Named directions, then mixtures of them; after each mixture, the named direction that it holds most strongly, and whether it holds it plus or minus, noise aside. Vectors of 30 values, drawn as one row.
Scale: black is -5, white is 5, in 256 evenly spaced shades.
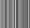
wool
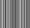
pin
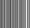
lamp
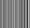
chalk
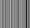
lamp, minus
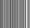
lamp, plus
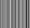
lamp, minus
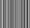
chalk, plus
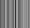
wool, minus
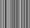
pin, plus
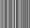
wool, plus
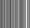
lamp, plus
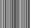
pin, plus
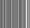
lamp, plus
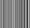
chalk, plus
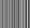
chalk, minus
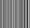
chalk, plus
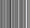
lamp, plus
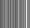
lamp, plus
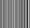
chalk, plus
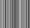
pin, plus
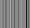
lamp, minus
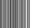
lamp, plus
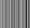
lamp, minus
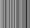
lamp, minus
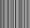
wool, minus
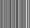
lamp, plus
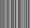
wool, minus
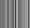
wool, minus
